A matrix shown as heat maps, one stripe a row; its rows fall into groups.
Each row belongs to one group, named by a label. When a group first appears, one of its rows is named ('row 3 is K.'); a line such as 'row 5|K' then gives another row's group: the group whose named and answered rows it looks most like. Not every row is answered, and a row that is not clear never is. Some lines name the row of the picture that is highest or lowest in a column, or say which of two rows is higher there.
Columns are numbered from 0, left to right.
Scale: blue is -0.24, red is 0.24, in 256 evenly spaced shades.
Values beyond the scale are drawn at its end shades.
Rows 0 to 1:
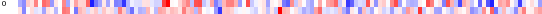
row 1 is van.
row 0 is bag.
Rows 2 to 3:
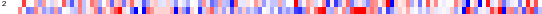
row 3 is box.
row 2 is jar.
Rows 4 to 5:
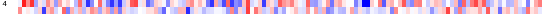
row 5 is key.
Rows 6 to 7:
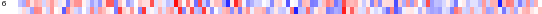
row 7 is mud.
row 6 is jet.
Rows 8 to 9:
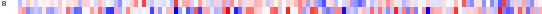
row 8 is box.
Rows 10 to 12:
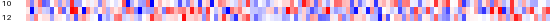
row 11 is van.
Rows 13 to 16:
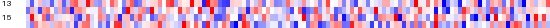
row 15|jar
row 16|jet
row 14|mud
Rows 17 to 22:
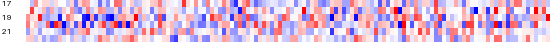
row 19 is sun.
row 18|jar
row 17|jet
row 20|key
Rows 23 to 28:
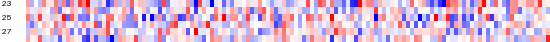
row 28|sun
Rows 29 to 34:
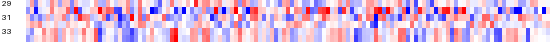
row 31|key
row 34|bag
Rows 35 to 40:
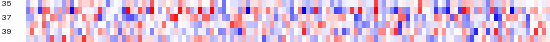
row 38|jar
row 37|bag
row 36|mud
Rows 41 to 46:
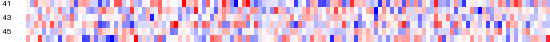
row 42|key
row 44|bag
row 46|sun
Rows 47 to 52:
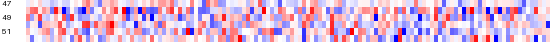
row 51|mud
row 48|key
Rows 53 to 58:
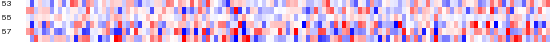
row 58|jet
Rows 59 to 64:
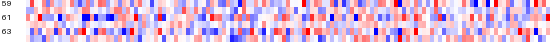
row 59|jar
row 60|jet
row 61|sun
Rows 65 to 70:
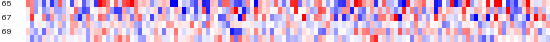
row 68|van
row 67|jar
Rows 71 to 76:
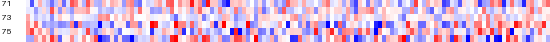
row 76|bag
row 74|jet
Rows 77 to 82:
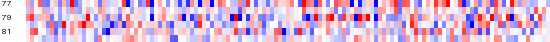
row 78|jar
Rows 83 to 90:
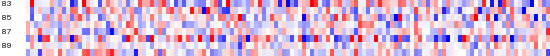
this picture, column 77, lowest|88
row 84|van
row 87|sun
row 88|mud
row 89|jar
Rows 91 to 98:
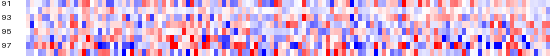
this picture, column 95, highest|95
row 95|jet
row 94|van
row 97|bag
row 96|van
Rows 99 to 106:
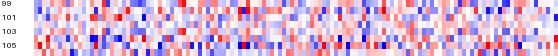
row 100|box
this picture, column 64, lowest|101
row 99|bag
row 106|key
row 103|bag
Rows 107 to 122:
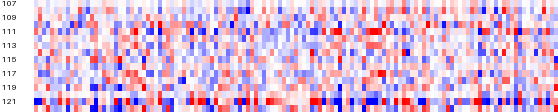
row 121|box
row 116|sun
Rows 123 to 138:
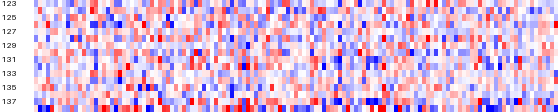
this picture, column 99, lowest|138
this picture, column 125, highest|138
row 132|box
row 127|mud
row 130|mud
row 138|box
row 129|jar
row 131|box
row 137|box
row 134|sun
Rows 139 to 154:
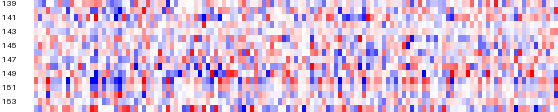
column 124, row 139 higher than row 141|No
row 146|box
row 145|jar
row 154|jet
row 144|mud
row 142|key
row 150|sun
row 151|sun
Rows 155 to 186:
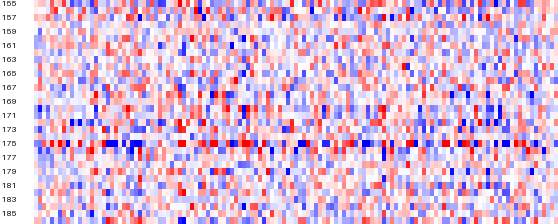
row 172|key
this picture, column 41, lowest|156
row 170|box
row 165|jet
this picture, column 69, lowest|156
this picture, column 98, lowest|175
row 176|key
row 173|bag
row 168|van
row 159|van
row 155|key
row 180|key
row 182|bag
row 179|van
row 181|key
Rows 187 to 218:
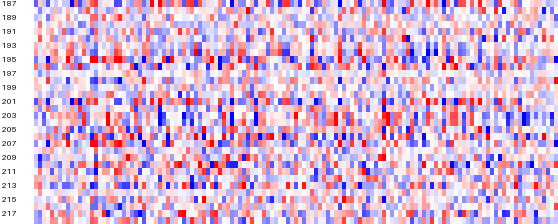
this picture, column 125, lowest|217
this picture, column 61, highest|194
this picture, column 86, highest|209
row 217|bag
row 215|key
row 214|jar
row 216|sun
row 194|mud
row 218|jet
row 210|van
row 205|key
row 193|mud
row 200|key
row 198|sun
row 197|box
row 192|jar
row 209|box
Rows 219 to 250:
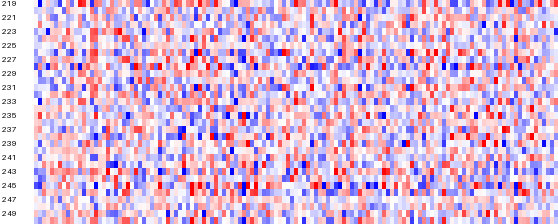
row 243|jet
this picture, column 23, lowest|235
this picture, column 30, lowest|228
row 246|jet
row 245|box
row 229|van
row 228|mud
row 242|bag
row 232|jet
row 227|jet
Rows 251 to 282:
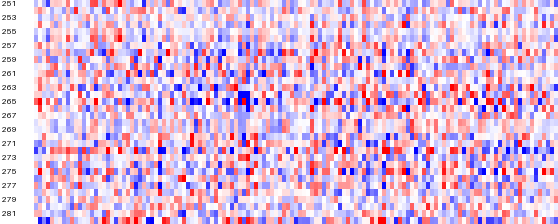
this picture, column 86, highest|282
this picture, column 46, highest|260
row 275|jar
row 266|jar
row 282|box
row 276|bag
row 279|van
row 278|box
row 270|jet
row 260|mud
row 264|jar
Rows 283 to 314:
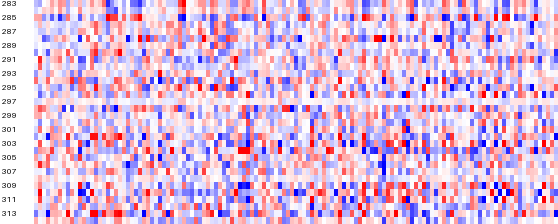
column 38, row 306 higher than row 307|Yes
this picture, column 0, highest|294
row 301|jar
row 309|jar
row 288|key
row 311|jar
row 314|mud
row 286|van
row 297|bag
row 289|van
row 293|mud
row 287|van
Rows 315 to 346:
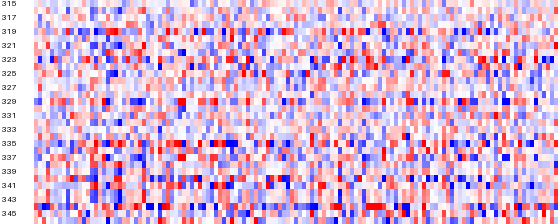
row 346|jet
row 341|van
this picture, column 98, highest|336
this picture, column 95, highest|346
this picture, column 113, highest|324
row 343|sun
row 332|sun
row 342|sun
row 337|bag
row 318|box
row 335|van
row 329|bag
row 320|jet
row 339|sun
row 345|jar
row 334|jar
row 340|mud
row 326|van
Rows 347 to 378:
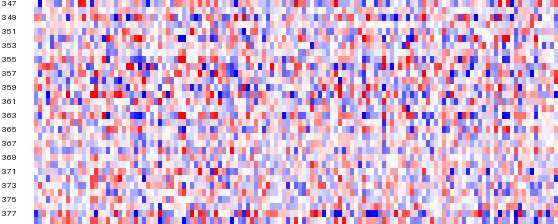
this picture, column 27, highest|358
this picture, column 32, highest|360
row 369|jet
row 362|jar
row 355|bag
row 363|bag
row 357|van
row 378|jet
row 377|box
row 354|bag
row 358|sun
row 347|van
